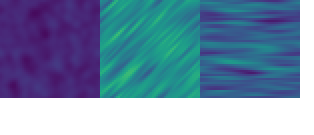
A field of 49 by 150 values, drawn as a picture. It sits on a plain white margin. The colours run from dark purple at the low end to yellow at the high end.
The table splits into one row of 3 panels. Panel 1,1: very low, blotchy, faint in contrast. Panel 1,2: middling, slanting up to the right. Panel 1,3: low, streaked across.
